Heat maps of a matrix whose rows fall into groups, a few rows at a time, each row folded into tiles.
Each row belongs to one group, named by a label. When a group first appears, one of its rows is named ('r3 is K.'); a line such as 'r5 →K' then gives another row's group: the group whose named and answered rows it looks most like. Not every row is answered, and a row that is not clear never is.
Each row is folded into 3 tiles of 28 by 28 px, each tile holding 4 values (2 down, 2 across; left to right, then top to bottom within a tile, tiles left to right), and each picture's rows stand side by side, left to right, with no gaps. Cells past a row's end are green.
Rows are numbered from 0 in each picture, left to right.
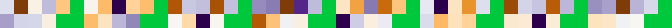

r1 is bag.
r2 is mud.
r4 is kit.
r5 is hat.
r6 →mud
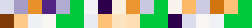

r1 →hat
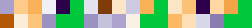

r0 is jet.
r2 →bag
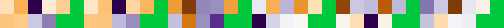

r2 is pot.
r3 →kit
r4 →mud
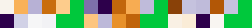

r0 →kit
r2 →mud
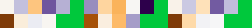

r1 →jet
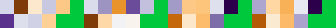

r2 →jet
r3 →jet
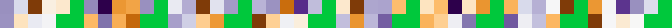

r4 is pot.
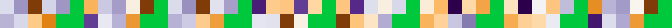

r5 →bag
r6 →hat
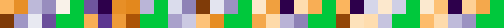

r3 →bag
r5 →bag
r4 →hat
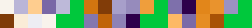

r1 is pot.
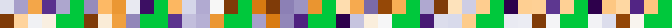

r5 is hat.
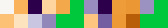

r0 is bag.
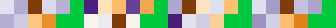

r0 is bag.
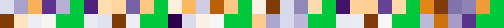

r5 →pot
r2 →kit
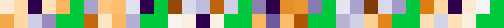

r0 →bag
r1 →jet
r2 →mud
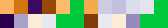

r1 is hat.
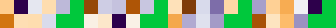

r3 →jet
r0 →hat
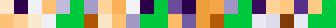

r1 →jet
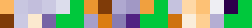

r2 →jet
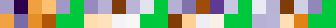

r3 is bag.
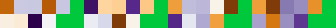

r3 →pot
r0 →mud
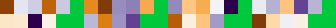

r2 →jet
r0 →mud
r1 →pot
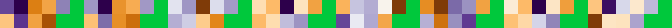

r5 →pot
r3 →bag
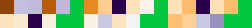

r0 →mud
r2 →bag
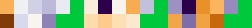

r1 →hat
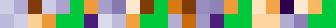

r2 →pot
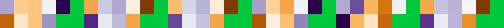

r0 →jet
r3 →jet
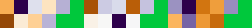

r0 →hat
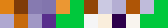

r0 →pot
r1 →mud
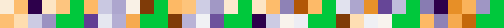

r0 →bag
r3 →kit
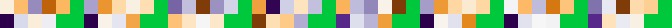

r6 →kit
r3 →hat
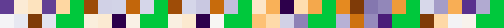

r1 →mud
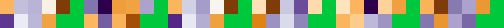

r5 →pot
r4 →bag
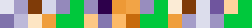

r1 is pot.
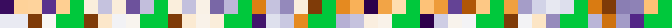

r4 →kit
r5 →kit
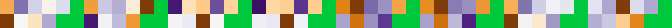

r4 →pot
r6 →hat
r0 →hat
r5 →pot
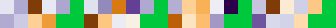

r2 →jet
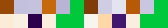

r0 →mud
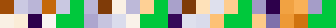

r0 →mud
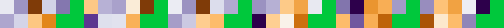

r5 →jet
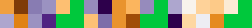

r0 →pot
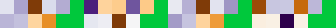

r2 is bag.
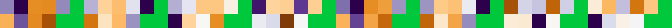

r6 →mud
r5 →jet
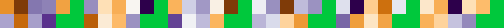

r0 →pot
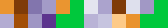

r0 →pot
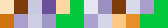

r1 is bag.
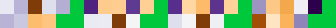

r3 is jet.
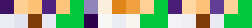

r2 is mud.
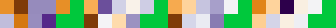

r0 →pot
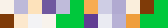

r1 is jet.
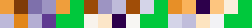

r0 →pot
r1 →mud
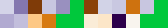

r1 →mud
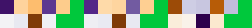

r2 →mud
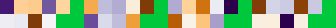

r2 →jet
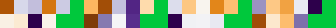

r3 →jet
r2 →kit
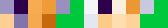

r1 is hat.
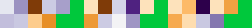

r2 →bag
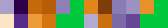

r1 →pot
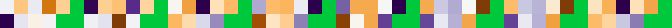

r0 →kit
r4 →jet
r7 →bag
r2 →bag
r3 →jet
